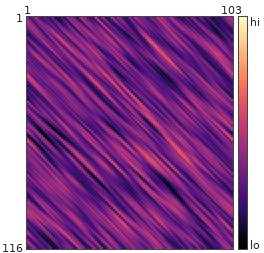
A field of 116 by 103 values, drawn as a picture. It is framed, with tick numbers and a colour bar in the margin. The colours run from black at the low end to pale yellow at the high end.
Streaks slant down to the right. Overall the values sit about 30% of the way up the scale. The halves do not mirror each other. No overall slope runs across the table. The histogram is bell-shaped.
